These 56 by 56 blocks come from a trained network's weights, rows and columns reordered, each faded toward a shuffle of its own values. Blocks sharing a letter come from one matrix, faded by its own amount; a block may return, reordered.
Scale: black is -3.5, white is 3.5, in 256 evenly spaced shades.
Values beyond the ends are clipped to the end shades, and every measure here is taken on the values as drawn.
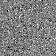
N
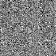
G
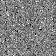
N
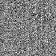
G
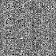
G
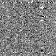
G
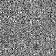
G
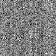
G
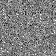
N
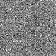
G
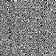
G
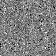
N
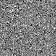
N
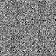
G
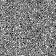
N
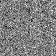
N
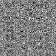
G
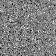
N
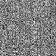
G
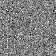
N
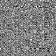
G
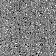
N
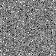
N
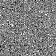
N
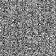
G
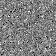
N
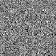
G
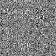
G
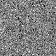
N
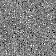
N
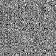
G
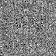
G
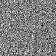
G
